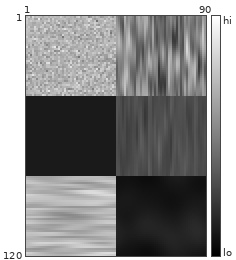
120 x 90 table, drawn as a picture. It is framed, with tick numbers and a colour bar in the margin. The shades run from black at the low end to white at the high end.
The table splits into 3 rows of 2 panels. Panel 1,1: high, fine-grained. Panel 1,2: middling, streaked downward, strong in contrast. Panel 2,1: very low, flat. Panel 2,2: low, streaked downward, faint in contrast. Panel 3,1: high, streaked across. Panel 3,2: very low, smooth, faint in contrast.
